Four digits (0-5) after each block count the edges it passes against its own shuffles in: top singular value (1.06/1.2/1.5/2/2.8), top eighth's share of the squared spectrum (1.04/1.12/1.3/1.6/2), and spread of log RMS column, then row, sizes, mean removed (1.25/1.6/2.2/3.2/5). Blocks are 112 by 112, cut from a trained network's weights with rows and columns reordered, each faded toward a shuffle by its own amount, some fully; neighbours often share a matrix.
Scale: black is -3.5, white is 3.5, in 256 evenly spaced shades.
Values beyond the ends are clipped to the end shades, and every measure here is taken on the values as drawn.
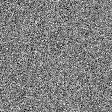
1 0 0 0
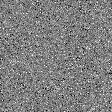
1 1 0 0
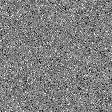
0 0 0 0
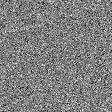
1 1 0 0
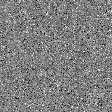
0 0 0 0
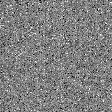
1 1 0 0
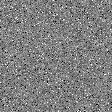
0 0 0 0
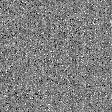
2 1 0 1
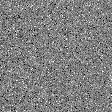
0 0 0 0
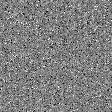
1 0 0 0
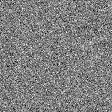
2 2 0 0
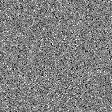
2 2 0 1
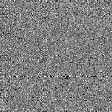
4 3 1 2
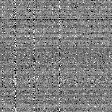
4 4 3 1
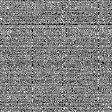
4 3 3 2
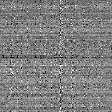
4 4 3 2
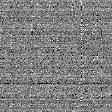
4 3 3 1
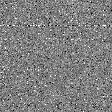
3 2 0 1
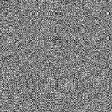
4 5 3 2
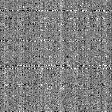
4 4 1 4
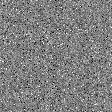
1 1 0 0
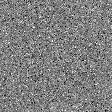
1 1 0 0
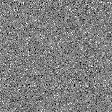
2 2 0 1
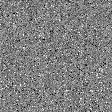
1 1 0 0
